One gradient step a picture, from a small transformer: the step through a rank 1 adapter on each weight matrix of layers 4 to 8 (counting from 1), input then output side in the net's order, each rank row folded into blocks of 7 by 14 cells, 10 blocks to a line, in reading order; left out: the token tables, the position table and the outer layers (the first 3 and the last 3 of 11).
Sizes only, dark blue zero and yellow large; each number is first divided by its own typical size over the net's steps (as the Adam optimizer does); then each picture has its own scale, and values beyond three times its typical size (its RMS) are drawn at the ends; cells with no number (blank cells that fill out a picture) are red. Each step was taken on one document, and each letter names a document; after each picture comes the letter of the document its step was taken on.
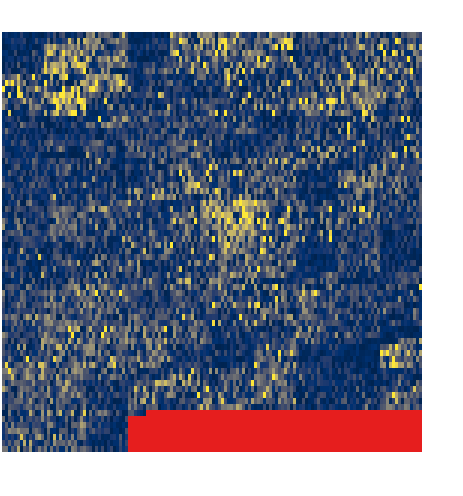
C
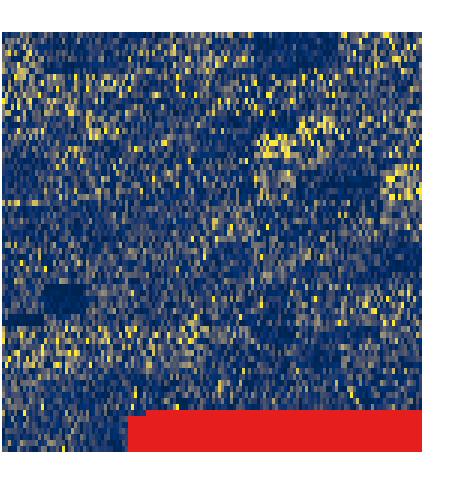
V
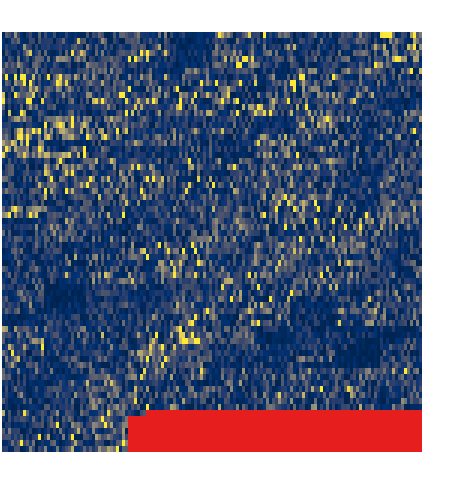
V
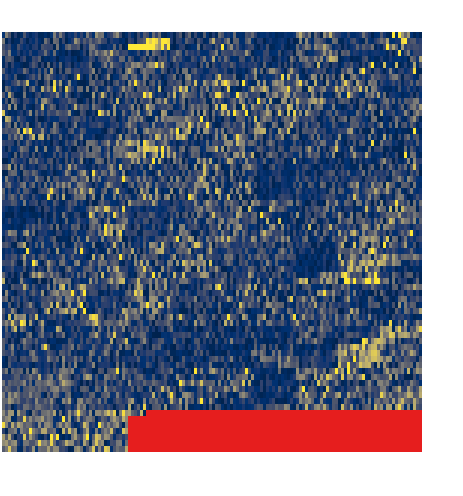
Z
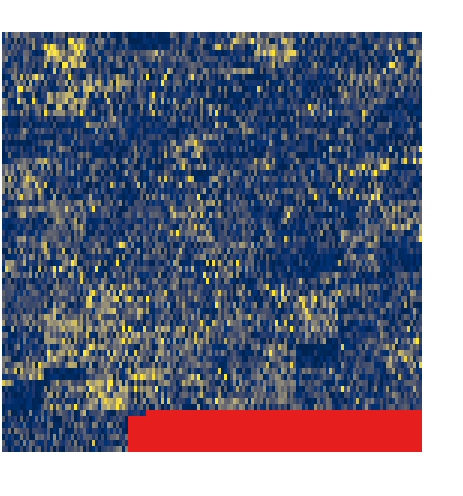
C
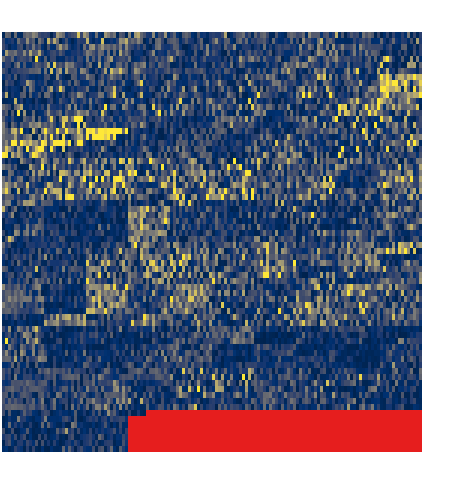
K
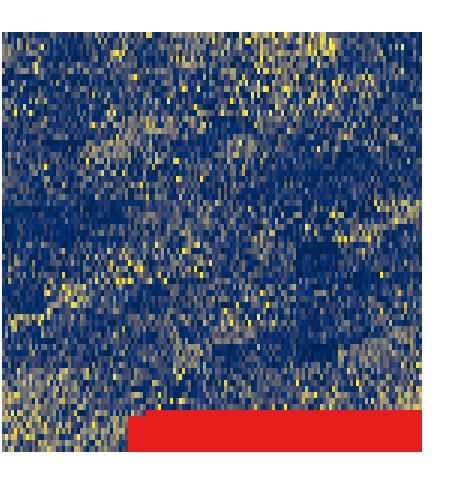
Z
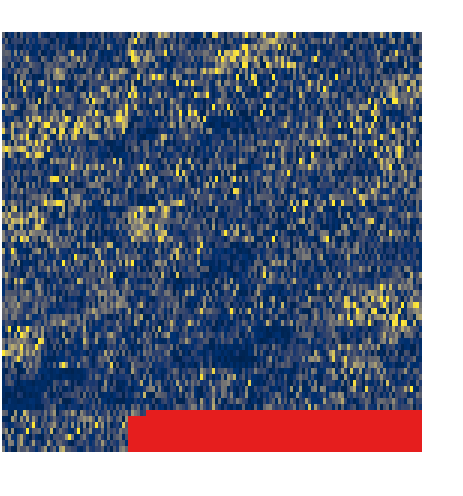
V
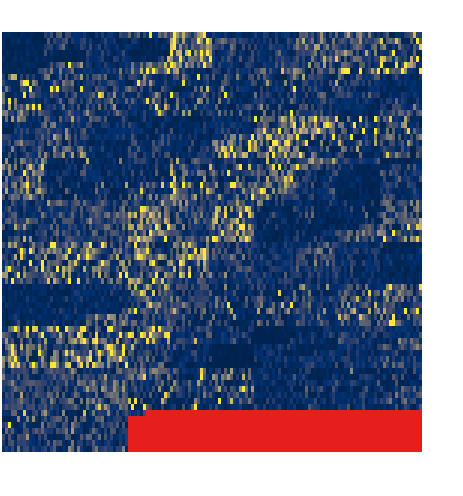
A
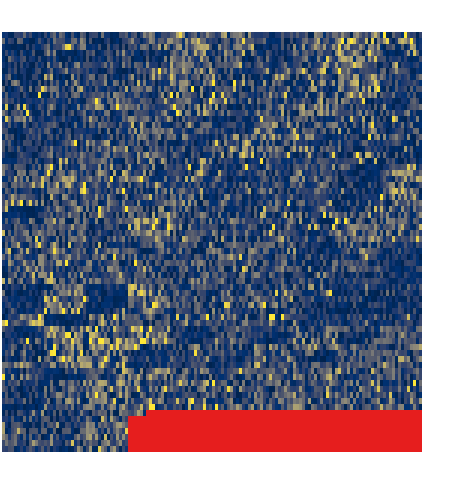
Z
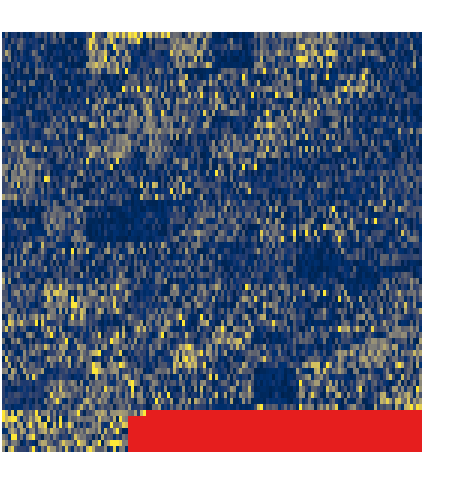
Z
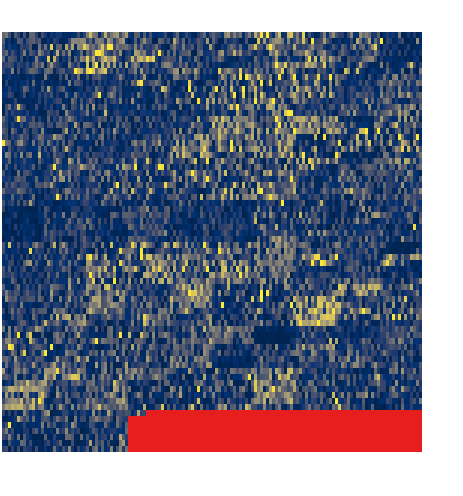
K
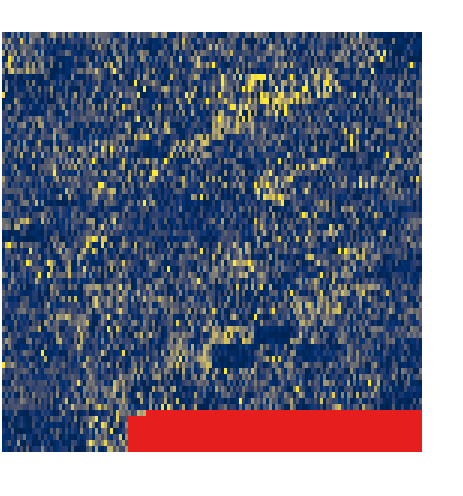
K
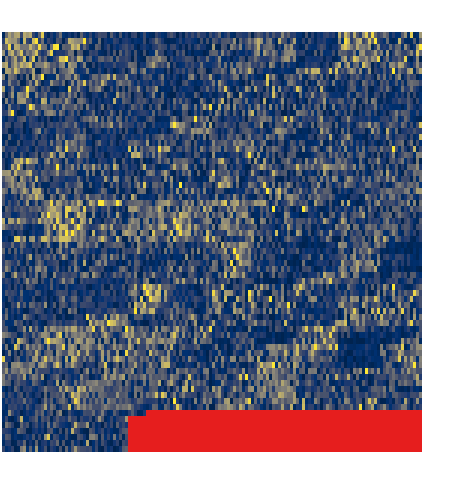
C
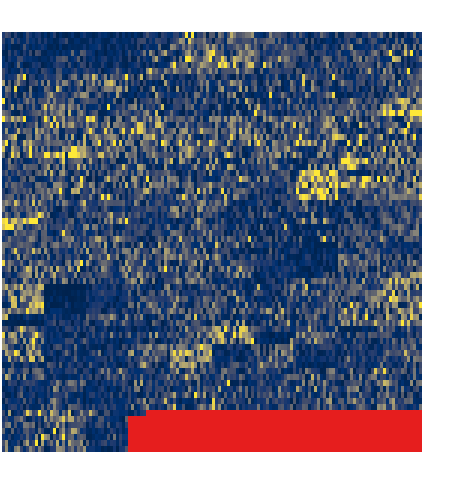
V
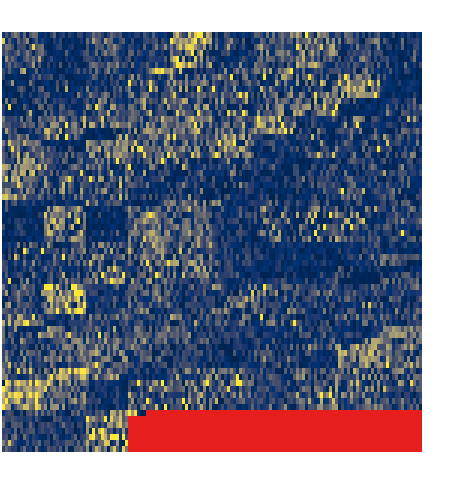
Z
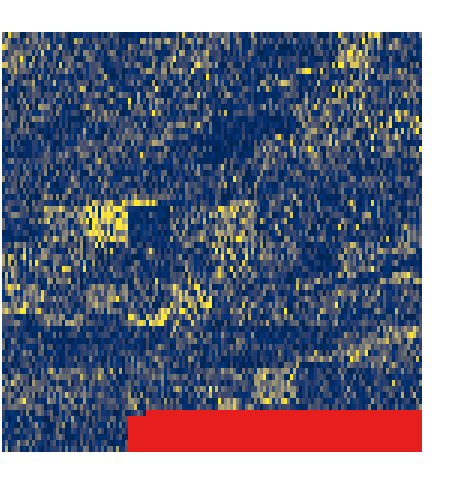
C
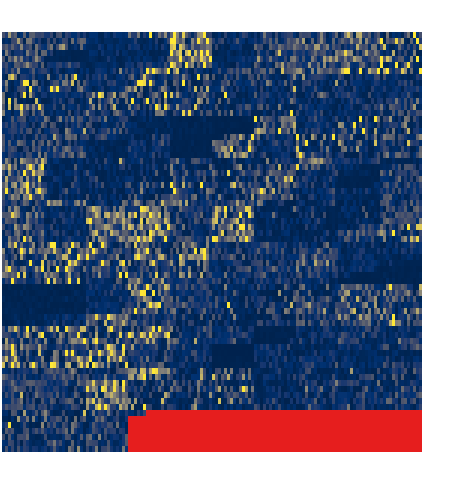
A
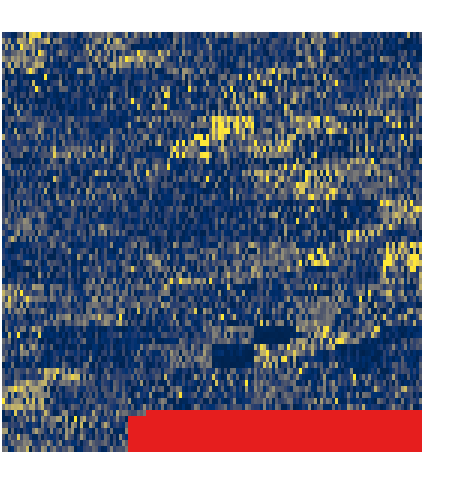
K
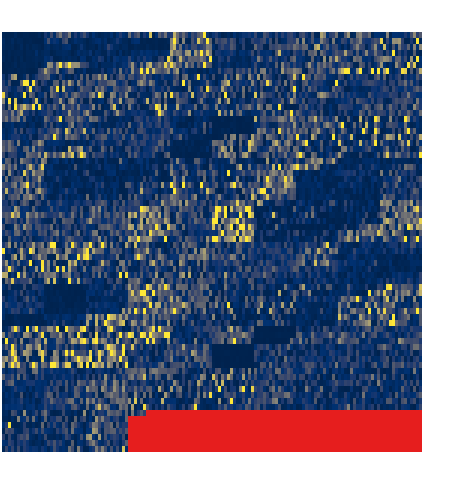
A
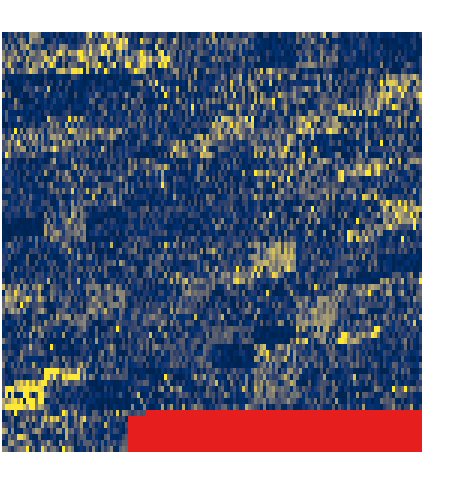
K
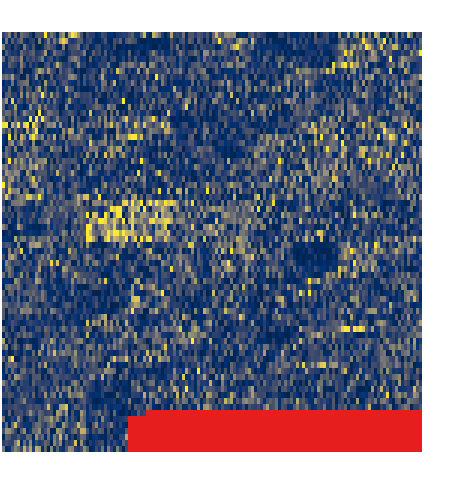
C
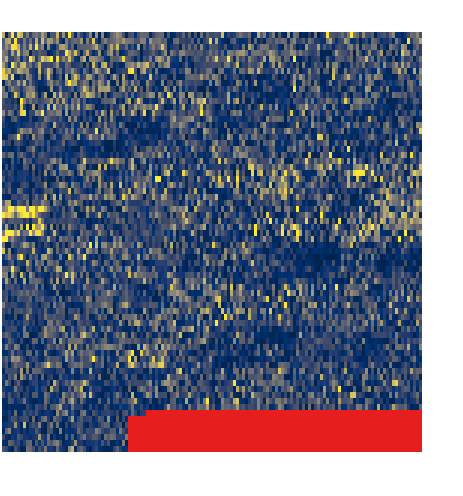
C
